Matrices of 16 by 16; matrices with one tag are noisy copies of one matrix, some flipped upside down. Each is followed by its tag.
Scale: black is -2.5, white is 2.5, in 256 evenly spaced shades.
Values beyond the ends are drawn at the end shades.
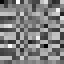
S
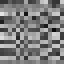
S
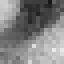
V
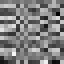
S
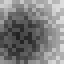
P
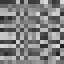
S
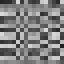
S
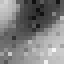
V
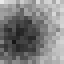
P
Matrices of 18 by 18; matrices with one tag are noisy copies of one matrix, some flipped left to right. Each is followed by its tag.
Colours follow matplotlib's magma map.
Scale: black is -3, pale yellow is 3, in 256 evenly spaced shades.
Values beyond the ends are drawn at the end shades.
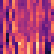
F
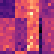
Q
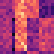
Q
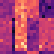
Q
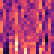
F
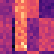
Q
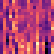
F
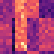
Q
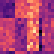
Q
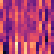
F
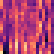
F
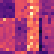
Q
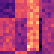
Q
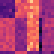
Q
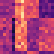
Q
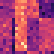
Q
